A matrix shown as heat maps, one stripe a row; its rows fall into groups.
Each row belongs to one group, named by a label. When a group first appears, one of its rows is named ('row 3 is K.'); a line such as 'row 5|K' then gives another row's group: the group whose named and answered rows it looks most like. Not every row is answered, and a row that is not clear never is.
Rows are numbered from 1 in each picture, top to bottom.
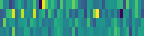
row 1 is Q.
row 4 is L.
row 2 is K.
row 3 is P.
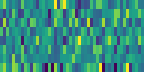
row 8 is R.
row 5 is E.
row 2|L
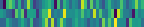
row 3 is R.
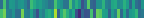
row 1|P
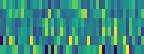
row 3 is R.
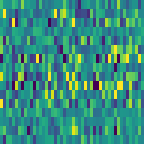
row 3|L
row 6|Q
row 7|E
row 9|Q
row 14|L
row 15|L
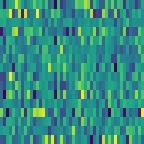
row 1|E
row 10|E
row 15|L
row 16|R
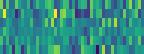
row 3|R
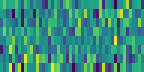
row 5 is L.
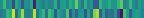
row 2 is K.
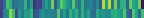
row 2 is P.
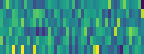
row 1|R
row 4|Q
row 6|K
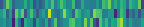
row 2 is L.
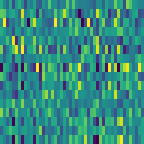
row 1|Q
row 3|P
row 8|E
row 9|Q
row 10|E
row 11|R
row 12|K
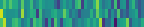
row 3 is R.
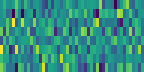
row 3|K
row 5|P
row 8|Q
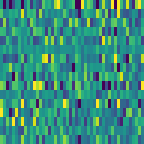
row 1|L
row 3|P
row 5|R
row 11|E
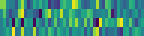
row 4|K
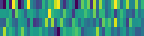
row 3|R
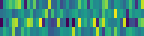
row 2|R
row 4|L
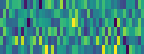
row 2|P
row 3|L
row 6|R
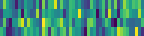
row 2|E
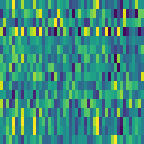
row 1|K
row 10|Q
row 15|K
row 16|Q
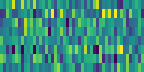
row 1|K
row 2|R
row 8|L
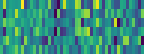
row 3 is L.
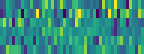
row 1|R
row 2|E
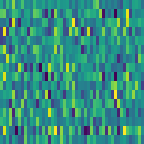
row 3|L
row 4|P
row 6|P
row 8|Q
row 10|Q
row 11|L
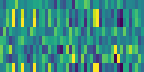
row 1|E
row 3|K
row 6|Q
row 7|L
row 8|K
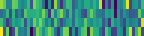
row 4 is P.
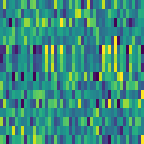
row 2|E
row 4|K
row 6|R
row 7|R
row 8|R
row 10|Q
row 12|E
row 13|K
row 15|K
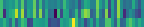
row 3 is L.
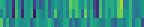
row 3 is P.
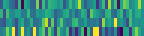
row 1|E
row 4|K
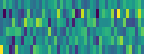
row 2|L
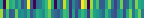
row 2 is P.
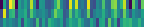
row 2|P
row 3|E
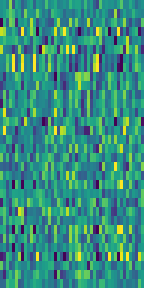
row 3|P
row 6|Q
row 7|K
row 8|K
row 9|E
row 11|P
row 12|P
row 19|R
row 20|Q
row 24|Q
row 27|P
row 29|E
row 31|E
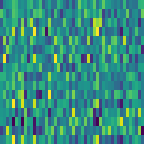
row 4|K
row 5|P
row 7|P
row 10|K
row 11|Q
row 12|K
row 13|L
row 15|R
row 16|K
